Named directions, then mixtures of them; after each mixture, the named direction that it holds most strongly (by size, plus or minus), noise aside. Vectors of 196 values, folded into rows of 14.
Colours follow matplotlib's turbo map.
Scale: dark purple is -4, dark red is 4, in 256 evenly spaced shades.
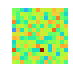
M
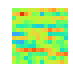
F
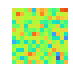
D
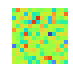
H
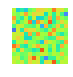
H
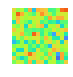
D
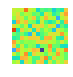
M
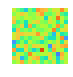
M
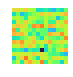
F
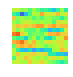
F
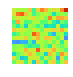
D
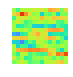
F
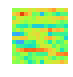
F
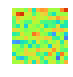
D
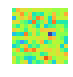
H
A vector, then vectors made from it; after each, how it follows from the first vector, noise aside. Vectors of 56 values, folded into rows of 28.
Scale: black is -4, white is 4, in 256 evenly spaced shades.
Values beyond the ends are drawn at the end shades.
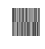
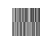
wrapped around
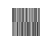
copied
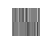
partly zeroed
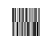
scaled up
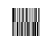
scaled up
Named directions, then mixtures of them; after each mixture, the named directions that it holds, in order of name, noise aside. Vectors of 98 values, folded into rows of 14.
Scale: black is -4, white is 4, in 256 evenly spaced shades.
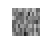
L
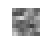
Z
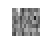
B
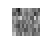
B, Z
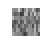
B, L, Z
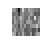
B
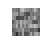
B, L, Z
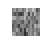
L, Z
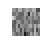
L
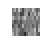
B, L, Z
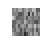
L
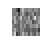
B
